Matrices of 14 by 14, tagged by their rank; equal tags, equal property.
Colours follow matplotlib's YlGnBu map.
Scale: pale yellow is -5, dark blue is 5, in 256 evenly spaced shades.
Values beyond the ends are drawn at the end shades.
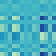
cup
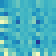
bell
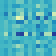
bell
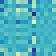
bell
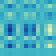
cup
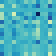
bell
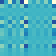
cup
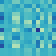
bell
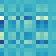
cup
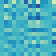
bell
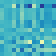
bell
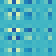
cup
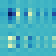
cup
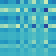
cup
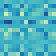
bell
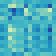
bell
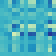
bell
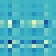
cup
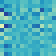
bell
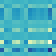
cup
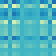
cup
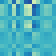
cup
